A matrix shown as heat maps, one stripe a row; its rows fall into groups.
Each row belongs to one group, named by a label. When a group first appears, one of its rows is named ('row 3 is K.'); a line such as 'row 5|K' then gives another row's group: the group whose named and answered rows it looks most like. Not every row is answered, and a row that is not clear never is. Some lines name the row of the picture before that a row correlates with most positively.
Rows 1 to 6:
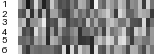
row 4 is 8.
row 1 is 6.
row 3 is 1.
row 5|8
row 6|6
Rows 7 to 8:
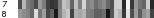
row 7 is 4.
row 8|4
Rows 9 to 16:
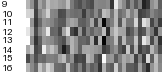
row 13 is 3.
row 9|1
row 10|1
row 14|4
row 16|1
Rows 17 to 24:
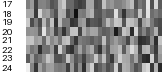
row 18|6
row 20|4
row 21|1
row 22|8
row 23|1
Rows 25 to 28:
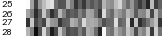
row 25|1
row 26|6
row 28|6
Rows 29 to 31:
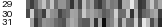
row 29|8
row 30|4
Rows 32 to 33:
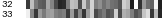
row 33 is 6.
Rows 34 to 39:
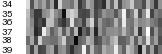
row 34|8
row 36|3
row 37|3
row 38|6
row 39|8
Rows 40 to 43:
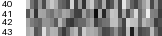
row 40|6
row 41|3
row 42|8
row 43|4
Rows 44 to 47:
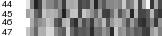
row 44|3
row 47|1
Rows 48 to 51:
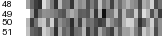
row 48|8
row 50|8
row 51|8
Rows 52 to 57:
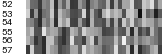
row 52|8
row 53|8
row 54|8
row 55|4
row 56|3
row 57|4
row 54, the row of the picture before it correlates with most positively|51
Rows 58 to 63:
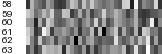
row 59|1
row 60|1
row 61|3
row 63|3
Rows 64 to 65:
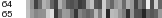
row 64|6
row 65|1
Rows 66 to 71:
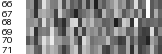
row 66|3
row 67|6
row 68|4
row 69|1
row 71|4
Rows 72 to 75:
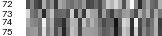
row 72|8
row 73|6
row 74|4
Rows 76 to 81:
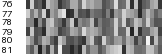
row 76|4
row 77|8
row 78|3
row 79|4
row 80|6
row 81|8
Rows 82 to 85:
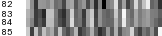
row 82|3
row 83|3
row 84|3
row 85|8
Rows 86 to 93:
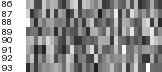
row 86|4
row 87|8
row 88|6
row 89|8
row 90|1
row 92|1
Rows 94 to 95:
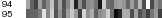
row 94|6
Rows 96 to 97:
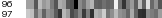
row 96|6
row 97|1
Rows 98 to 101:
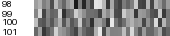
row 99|1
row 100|6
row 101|3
